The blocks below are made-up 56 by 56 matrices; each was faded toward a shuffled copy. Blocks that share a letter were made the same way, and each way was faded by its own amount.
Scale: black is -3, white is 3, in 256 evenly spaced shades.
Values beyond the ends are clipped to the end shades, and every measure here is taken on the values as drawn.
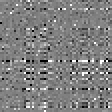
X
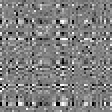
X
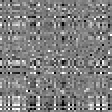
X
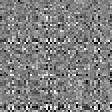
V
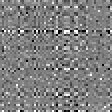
X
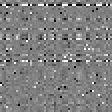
X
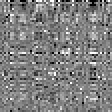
V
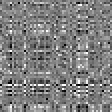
X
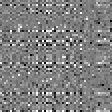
X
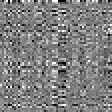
V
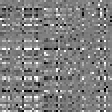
X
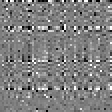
X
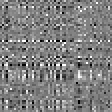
X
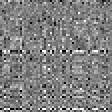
V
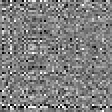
V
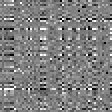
X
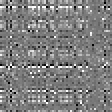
X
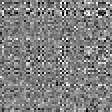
V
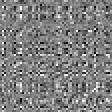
V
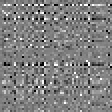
X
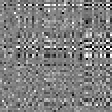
X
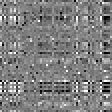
X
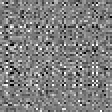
V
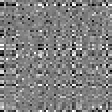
X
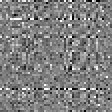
V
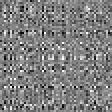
V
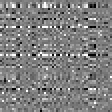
X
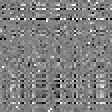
X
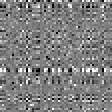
X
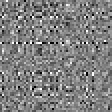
V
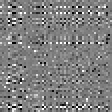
X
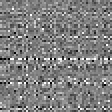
V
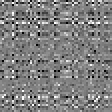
X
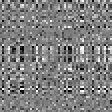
X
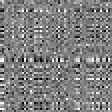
X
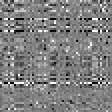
X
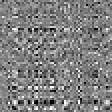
V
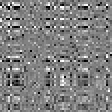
X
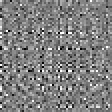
V
